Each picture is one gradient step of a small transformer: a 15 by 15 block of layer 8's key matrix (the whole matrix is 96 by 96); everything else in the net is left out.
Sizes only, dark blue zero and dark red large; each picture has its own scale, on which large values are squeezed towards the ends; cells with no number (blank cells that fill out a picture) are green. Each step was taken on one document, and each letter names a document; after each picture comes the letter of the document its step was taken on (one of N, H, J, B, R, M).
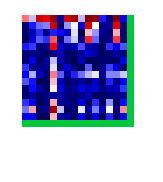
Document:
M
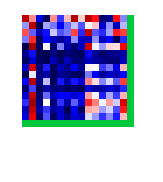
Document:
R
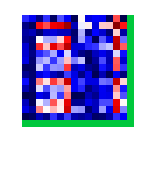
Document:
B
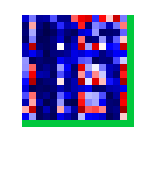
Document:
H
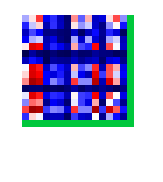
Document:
H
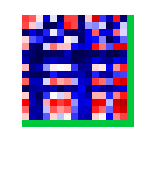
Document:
R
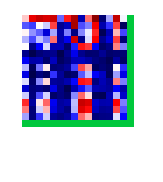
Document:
R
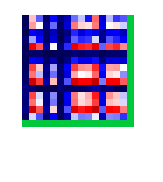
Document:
H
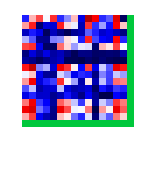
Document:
M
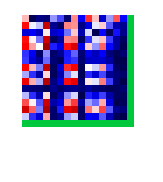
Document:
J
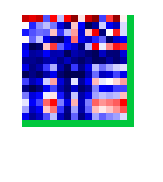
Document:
R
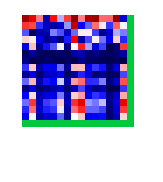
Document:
R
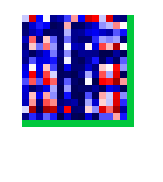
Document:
H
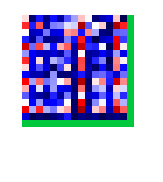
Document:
B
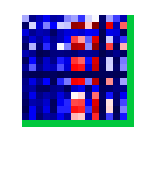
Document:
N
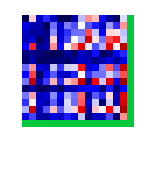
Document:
H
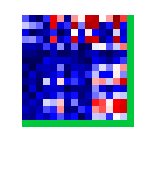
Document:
R
